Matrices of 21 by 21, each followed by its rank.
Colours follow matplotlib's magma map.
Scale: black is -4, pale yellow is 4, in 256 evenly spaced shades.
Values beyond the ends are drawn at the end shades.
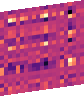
two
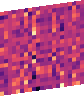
three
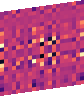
two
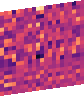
three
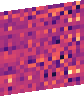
three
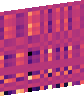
one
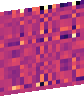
two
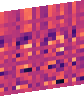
two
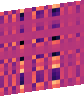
one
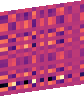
one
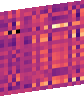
two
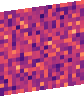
full rank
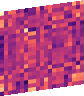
three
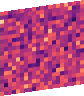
full rank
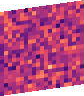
full rank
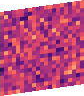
full rank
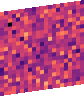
full rank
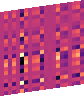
one
